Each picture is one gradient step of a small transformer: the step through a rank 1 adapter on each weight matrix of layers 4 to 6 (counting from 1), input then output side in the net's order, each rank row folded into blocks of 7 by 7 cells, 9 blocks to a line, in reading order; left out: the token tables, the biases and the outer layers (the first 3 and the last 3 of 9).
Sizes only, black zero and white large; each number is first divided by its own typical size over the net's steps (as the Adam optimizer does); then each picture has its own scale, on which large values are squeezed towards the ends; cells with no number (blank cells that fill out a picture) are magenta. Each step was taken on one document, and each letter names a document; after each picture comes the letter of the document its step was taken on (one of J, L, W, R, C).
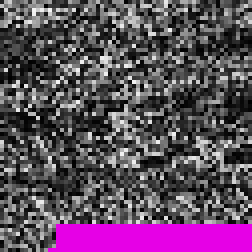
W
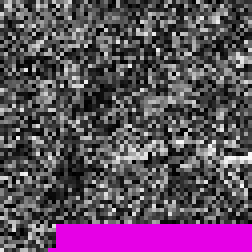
W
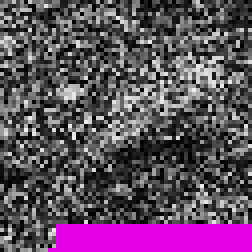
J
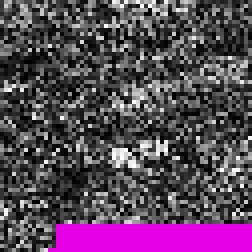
W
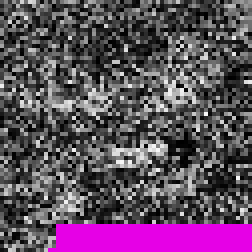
J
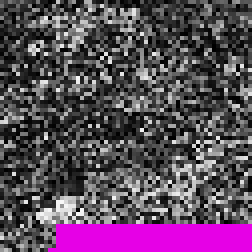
W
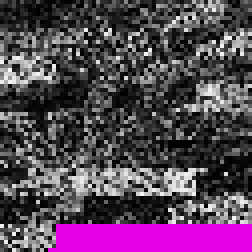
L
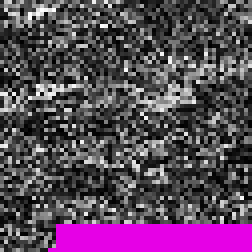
W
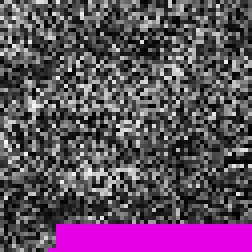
J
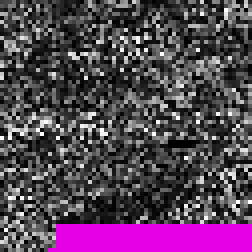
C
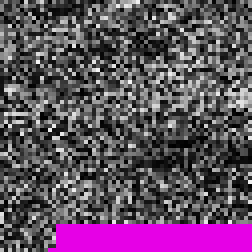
J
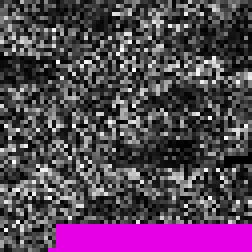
C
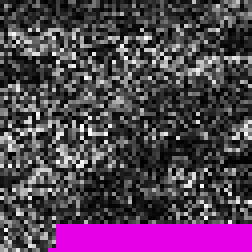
C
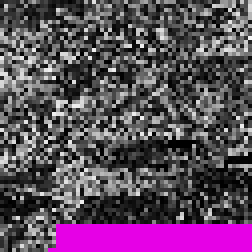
L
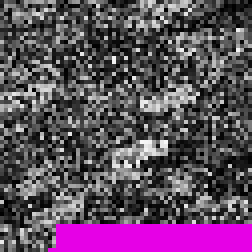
J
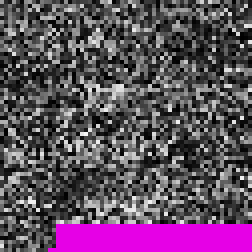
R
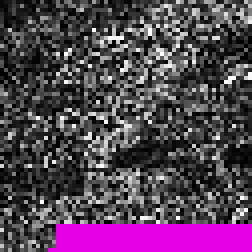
W
